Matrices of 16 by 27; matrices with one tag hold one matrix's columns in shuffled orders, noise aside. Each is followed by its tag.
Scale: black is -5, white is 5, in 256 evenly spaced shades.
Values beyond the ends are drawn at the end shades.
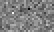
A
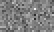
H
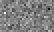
A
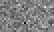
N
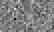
H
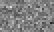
N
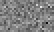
N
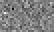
A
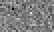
A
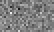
A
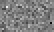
N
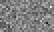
N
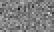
A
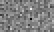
H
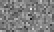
H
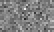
H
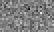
A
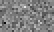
N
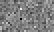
H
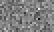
H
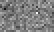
A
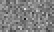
H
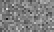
H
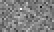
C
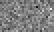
C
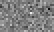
A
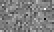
H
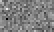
H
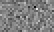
C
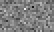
C
